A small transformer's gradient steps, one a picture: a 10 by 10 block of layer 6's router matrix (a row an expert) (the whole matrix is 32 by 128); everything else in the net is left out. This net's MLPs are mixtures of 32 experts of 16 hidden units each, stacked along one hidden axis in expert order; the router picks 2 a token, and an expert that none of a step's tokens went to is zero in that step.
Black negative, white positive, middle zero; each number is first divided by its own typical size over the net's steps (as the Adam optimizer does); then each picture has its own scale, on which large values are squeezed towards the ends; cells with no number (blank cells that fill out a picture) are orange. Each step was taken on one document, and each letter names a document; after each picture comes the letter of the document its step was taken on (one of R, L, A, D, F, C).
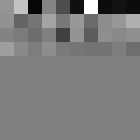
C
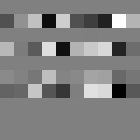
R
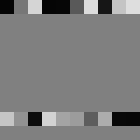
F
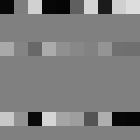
F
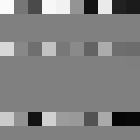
F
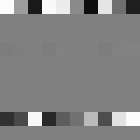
F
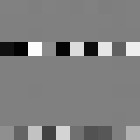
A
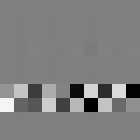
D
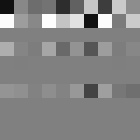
C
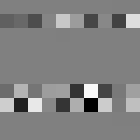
D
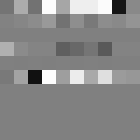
C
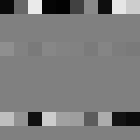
F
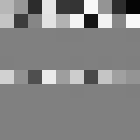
C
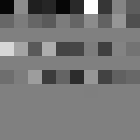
C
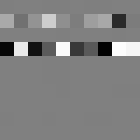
R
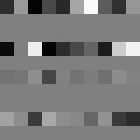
F
